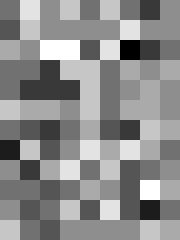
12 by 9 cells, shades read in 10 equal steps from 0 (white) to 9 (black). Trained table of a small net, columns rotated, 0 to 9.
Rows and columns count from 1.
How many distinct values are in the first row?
5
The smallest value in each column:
2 1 0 0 1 1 1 0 3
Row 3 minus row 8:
-5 2 -6 -4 5 -2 8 4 0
